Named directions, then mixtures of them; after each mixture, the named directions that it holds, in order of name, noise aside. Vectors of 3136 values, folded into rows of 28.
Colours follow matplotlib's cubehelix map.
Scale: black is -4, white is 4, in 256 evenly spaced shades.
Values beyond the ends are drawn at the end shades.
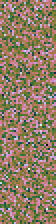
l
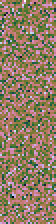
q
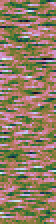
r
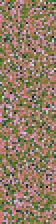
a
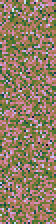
l, q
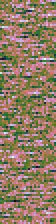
l, r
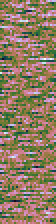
l, r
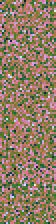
a, q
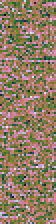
q, r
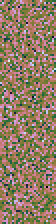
a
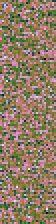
l, r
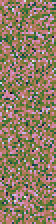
a, q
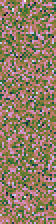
a, q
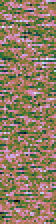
a, r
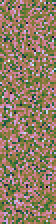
a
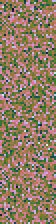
l, q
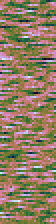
r
